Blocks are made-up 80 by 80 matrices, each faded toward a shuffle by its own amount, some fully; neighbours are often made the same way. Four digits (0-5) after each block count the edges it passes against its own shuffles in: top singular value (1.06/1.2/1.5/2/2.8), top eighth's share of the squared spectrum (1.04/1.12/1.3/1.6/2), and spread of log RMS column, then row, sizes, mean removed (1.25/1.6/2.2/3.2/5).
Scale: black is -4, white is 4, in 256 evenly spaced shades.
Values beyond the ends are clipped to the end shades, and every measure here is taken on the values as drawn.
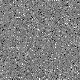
3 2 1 0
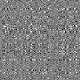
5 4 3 3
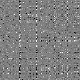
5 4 3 2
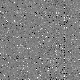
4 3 1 1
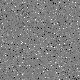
1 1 0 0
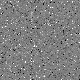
2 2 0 0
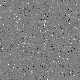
1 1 0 0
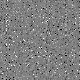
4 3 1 1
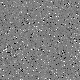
0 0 0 0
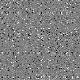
4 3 2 2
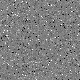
0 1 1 0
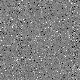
1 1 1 0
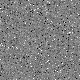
0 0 0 0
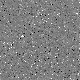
0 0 0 0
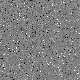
0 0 0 0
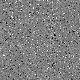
0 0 1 0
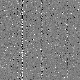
3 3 2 0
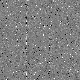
2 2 1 0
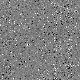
1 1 2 0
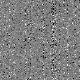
2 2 3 0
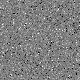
0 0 0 0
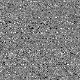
1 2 0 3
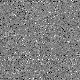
1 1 0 1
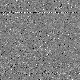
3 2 0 2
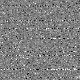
2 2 0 3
